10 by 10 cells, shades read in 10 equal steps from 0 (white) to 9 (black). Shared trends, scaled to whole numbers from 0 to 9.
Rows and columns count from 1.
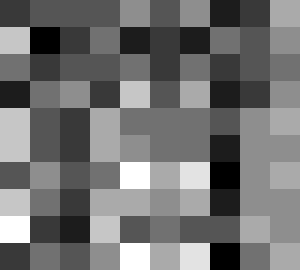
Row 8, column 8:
8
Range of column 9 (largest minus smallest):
4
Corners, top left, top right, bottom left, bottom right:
7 3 7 3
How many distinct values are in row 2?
7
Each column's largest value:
8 9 8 7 8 7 8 9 7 5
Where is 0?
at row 7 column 5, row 9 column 1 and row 10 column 5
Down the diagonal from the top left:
7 9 6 7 5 5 1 8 3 3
